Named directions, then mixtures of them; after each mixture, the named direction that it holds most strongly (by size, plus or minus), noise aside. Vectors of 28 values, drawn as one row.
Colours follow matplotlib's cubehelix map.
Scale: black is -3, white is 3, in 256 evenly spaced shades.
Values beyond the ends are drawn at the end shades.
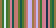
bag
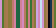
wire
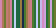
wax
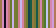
bag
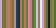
wire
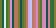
bag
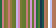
wire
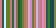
bag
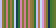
wire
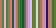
bag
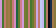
wire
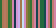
wax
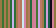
wax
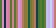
bag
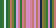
bag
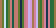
bag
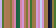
wire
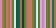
wax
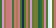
wire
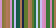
wax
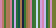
wax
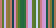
bag
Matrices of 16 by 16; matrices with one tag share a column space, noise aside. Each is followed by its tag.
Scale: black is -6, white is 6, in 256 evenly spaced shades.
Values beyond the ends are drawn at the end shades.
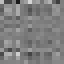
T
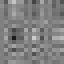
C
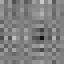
C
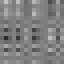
C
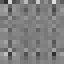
T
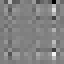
T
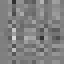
C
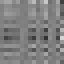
C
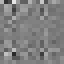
T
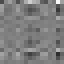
T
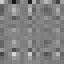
T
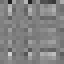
T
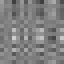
C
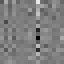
C
